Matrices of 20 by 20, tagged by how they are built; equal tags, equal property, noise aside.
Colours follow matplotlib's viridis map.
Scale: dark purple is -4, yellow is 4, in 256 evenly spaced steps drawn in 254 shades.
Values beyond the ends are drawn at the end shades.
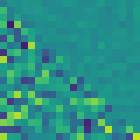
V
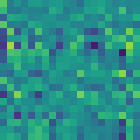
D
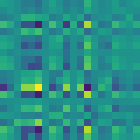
D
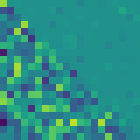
V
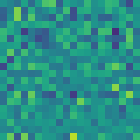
D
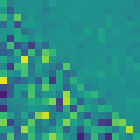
V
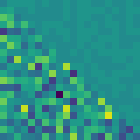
V
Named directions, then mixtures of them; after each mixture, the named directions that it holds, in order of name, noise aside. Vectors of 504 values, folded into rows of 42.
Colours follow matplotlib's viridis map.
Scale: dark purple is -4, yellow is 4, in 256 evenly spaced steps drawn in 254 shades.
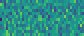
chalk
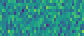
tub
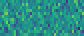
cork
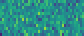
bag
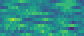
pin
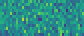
bag, chalk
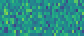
cork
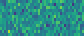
bag, tub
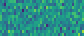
tub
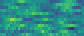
pin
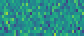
cork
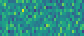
tub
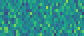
cork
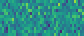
cork, tub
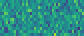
cork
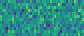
cork, tub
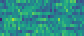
chalk, pin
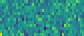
bag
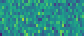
bag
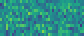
chalk, pin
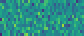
bag, chalk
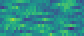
pin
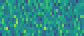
bag, cork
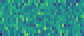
bag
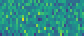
bag, chalk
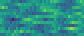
pin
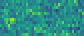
cork, pin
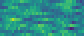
pin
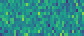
bag, cork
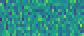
chalk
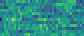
chalk, pin
